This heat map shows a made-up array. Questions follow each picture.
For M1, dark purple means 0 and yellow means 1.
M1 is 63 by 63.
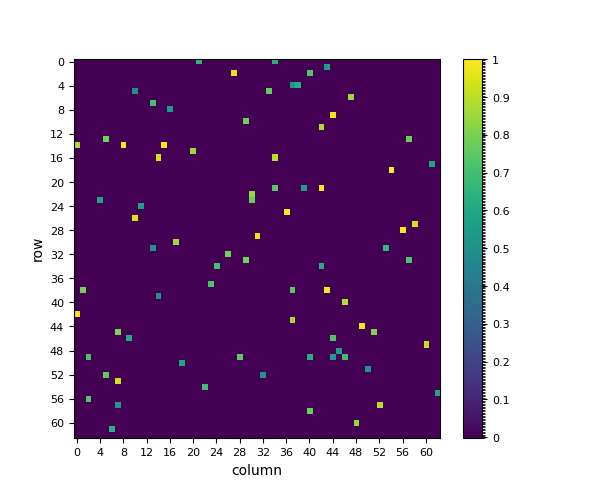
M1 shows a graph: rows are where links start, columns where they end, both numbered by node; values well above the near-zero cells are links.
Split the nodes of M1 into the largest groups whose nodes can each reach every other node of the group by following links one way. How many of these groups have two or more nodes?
5
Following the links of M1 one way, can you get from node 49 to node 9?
yes
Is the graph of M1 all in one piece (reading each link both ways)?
no
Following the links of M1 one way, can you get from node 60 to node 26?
yes
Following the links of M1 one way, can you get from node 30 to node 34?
no
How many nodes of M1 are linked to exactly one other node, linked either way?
5
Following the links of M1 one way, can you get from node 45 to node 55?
no
